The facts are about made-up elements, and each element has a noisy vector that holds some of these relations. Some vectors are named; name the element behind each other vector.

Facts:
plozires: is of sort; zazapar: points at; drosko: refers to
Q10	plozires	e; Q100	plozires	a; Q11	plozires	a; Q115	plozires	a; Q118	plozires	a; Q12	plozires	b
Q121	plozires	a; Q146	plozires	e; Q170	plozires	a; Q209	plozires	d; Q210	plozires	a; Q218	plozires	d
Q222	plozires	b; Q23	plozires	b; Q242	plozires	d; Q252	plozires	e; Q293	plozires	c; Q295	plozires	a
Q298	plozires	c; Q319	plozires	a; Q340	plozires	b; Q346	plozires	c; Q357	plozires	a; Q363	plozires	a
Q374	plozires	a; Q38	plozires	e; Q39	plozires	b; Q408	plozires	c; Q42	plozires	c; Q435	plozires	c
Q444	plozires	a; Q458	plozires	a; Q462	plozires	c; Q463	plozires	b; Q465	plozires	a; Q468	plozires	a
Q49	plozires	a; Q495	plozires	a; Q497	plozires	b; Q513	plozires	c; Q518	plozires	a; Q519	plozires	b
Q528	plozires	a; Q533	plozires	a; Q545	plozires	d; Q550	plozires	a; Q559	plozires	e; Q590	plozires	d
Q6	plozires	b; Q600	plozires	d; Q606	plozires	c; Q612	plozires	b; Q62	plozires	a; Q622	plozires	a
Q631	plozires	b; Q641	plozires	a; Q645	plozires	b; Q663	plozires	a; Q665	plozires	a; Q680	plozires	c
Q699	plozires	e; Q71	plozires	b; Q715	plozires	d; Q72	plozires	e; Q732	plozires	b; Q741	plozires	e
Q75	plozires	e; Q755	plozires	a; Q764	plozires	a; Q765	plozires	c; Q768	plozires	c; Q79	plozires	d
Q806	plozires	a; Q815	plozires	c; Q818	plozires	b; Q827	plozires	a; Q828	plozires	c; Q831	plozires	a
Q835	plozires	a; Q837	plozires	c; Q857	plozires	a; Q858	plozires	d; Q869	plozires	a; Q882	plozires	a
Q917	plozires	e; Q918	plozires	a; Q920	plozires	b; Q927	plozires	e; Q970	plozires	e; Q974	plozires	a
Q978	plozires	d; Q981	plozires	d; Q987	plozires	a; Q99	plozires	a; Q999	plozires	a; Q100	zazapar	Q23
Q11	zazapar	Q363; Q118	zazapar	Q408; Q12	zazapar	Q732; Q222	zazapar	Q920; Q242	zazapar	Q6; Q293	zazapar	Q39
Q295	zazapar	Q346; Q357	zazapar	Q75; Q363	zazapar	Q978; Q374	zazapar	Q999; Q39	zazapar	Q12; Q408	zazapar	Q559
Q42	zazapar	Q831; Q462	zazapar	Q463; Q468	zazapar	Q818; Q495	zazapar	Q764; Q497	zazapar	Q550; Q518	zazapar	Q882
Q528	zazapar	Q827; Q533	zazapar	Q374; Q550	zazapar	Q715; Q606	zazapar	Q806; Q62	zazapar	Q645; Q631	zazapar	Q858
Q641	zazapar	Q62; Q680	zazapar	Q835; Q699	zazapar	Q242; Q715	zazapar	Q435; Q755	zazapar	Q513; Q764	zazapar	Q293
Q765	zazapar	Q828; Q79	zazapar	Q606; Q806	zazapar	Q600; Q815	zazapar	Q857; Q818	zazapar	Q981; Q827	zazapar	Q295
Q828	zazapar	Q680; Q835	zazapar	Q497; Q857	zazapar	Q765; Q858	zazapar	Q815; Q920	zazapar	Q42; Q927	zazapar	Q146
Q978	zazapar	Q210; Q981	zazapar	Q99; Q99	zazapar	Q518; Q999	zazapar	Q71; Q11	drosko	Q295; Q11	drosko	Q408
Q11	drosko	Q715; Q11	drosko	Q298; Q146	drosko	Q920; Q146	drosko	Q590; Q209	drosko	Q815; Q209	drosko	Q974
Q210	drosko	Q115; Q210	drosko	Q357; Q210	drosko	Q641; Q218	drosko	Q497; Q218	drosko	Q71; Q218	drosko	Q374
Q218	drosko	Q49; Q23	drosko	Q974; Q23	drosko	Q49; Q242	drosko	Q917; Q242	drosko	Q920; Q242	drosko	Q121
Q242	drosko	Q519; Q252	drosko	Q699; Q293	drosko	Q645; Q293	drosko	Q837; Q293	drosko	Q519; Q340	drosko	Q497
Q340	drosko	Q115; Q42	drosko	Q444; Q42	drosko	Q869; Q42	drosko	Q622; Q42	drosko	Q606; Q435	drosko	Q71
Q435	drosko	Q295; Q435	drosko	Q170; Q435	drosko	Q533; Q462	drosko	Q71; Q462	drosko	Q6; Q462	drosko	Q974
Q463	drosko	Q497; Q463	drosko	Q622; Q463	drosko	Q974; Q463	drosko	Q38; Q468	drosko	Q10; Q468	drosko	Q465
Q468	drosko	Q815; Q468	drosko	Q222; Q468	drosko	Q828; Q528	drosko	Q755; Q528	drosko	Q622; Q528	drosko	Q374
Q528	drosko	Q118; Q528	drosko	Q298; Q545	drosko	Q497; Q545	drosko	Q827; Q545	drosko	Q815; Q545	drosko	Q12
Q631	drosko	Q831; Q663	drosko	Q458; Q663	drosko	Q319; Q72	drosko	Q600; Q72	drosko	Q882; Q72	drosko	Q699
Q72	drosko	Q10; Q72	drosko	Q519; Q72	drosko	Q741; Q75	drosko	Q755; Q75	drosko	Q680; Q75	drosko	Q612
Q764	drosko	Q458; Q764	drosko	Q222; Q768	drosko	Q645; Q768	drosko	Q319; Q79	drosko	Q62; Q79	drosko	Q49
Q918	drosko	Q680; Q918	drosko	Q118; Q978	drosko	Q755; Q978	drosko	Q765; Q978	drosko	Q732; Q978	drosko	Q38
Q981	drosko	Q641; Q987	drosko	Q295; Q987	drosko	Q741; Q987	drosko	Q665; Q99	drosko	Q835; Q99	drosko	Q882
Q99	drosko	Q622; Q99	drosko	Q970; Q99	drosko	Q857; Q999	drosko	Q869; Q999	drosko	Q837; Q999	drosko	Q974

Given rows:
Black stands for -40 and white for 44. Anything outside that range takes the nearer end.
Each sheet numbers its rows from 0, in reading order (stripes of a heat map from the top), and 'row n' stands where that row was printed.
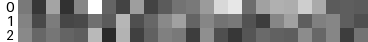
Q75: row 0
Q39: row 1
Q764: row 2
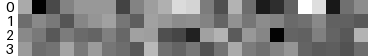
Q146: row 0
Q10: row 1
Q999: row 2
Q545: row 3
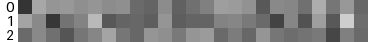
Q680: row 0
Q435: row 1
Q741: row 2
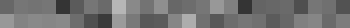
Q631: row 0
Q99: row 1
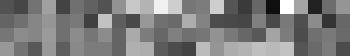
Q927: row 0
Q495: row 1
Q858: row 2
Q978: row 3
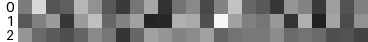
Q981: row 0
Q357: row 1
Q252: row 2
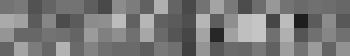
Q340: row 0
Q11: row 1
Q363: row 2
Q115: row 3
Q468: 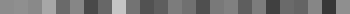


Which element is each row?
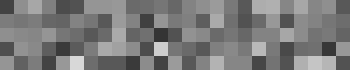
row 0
Q612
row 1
Q818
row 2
Q918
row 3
Q222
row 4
Q346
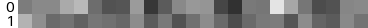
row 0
Q806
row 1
Q987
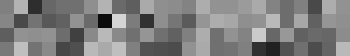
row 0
Q408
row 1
Q463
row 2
Q118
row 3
Q533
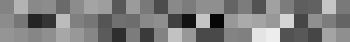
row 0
Q715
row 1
Q210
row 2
Q600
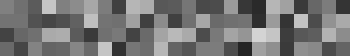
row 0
Q242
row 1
Q71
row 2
Q606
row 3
Q12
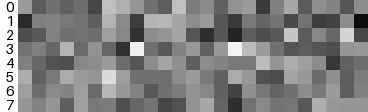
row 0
Q920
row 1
Q699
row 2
Q6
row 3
Q462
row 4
Q559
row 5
Q590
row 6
Q121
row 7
Q882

